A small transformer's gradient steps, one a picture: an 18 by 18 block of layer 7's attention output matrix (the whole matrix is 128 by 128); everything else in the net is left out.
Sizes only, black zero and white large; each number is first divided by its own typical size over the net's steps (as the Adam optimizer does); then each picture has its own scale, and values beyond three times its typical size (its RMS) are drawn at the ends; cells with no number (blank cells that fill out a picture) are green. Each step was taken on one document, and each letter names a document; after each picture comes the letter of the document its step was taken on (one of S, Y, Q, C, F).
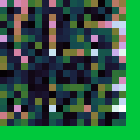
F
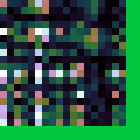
F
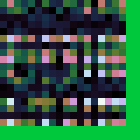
F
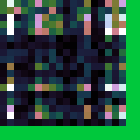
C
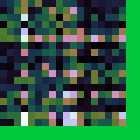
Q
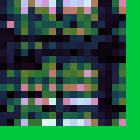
Q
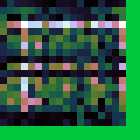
Q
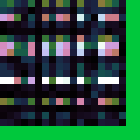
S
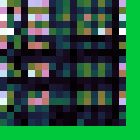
C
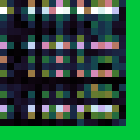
S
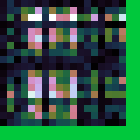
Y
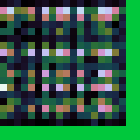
S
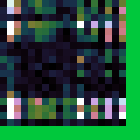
C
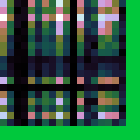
S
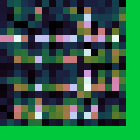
F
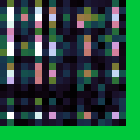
C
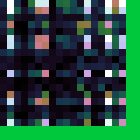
C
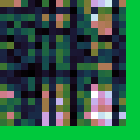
S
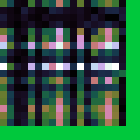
S
